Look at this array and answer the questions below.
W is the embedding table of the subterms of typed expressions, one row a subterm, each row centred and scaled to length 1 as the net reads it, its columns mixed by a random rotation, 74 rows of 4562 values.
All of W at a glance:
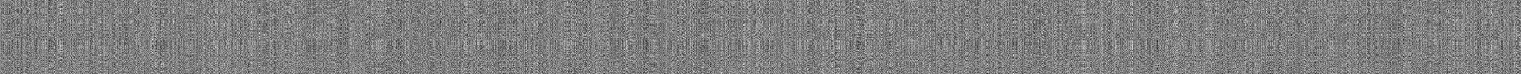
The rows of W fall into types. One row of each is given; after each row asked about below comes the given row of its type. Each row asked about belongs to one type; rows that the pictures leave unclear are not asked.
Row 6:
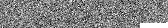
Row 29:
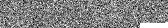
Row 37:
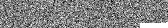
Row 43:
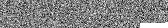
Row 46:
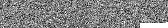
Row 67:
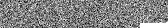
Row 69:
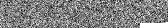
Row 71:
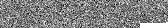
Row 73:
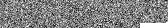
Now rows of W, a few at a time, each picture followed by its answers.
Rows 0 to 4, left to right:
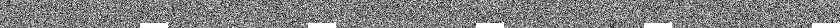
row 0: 43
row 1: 37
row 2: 69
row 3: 29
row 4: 69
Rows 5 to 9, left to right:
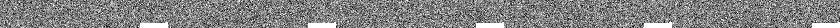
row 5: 29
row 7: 71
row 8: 69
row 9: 46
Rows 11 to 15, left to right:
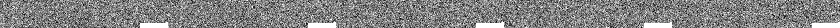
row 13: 69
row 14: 29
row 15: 43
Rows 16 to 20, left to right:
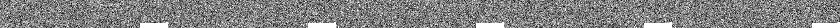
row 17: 37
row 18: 73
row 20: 46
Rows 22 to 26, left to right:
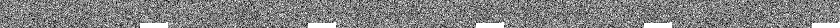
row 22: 46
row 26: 6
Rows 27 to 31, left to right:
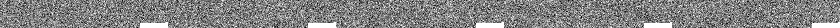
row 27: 43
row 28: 29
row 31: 6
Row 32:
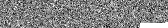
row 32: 29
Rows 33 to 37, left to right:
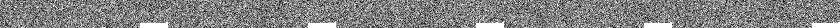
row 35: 67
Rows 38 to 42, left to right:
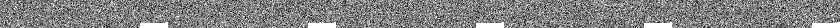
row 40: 43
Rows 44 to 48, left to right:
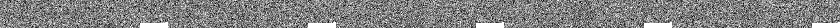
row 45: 69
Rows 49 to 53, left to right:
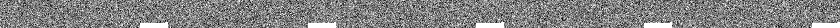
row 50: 6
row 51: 69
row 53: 29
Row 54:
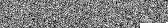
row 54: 46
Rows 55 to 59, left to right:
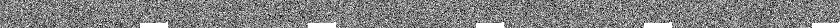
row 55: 73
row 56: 43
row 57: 46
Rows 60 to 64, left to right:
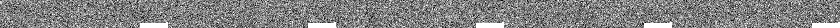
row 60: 43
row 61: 46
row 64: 71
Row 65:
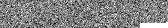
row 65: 6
